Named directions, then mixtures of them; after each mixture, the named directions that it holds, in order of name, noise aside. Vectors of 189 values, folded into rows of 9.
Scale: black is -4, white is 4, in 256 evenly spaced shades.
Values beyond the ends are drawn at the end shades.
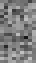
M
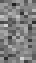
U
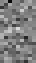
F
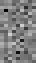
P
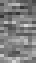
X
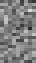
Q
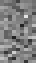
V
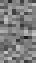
F, M, Q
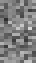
M, Q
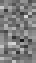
M, P, V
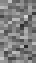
F, V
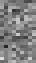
M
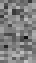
M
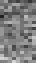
M, V, X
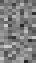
U, V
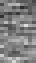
X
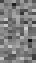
U, V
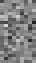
U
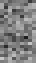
M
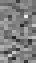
V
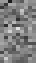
F, U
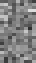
Q, U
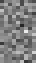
Q, V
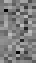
P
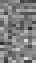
Q, U, X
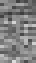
V, X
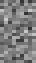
Q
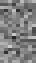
P, Q, V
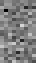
P
